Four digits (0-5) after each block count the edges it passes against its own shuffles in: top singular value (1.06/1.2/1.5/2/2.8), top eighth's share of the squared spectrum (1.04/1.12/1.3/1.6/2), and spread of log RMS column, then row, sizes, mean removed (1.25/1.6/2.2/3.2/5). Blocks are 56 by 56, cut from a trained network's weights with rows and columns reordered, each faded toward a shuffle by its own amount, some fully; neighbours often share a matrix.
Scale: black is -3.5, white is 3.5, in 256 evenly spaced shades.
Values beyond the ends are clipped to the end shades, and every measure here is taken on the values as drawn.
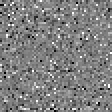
2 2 0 1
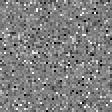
2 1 0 1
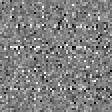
3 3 1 2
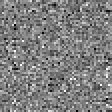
3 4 1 1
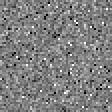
0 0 0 0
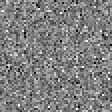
2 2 1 0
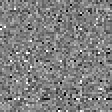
3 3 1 2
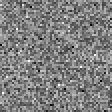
0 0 0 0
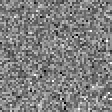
0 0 0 0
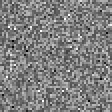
1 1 0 0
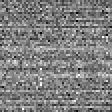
4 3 1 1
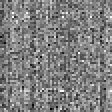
3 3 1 2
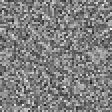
0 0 0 0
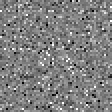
2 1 0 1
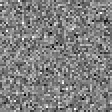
0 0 0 0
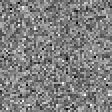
1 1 0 0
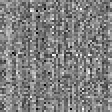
3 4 1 1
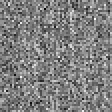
2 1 0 0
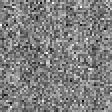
2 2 0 0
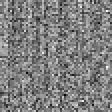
3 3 0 0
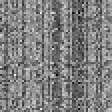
4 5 2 0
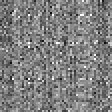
3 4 0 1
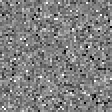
1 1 0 1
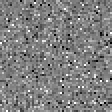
2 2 0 1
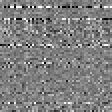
4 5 0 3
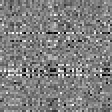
4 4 1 3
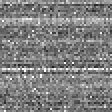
4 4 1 2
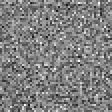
0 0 0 0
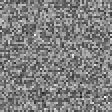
1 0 0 0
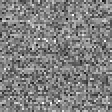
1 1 0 0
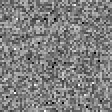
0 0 0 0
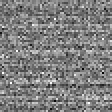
3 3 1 1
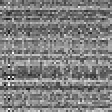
4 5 1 3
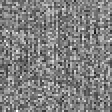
3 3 0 0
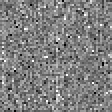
2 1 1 0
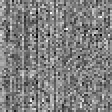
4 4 1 1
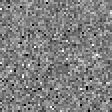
1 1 0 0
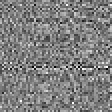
4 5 1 3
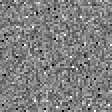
0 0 0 0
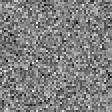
1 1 0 0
